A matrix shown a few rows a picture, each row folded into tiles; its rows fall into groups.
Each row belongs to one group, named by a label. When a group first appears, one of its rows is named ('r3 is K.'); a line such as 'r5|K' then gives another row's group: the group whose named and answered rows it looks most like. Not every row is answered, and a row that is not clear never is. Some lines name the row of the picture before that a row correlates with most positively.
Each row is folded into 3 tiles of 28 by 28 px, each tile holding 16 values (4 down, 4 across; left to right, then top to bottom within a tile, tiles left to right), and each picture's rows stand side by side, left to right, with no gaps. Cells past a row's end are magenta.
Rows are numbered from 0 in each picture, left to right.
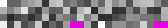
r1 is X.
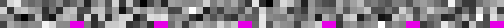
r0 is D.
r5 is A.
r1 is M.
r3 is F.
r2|F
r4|D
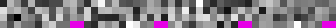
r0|A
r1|A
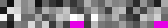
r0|M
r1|D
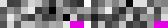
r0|F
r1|X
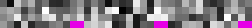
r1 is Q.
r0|M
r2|A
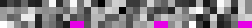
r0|Q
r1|F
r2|Q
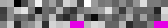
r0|F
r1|X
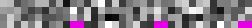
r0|D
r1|A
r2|F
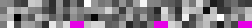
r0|F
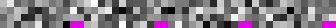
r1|D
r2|Q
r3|F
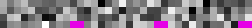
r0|D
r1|F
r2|M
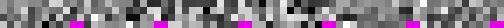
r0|X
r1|D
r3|M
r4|X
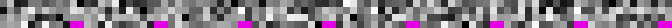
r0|Q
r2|D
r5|A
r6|M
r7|Q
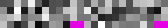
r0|M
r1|X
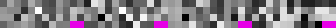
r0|A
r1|A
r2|A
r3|M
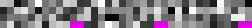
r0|F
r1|A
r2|Q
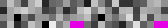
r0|F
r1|A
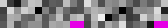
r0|F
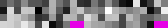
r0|Q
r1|Q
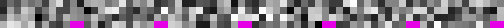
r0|Q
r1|F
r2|Q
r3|M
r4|A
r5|X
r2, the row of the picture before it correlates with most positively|0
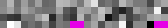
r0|X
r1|D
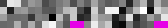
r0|A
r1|Q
